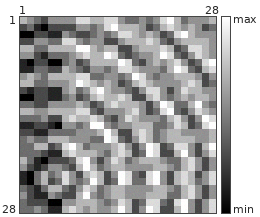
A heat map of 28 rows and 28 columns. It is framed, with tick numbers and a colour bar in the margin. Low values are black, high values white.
Rings: centred on the bottom left. Mirror symmetry: none. Average level on the scale: 60%. Odd rows or columns: none. Seam: vertical, 20% of the way across, the right part higher.
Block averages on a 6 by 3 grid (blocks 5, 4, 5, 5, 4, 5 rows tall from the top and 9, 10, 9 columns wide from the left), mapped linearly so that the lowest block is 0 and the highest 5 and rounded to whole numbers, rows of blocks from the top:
1 4 5
0 5 5
1 4 5
1 5 5
0 5 4
0 5 4
